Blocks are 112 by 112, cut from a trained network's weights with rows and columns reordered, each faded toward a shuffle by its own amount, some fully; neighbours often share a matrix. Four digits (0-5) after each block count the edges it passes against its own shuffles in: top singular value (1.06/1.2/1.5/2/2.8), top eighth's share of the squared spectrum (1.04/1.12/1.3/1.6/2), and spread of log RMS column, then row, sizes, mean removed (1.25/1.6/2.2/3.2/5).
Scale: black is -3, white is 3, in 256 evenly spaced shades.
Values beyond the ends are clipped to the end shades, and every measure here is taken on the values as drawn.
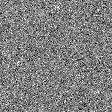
0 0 0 0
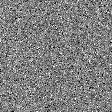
0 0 0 0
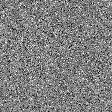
0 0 0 0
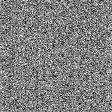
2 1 0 1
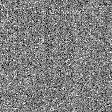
2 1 0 1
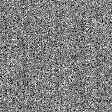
2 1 0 2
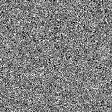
2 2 0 1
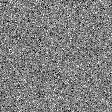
0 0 0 0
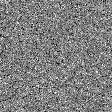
0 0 0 0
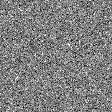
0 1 0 1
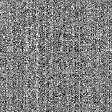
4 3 1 3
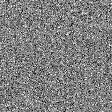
1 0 0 0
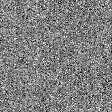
2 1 0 1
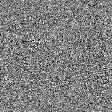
2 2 1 2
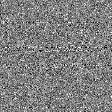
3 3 1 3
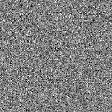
3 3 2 2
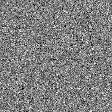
2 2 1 2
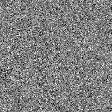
3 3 1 1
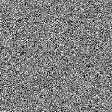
3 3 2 2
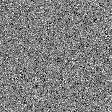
1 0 0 0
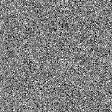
3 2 2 1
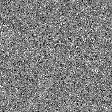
2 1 1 0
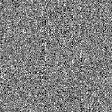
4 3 3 1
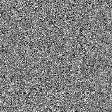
2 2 1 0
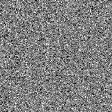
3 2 1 0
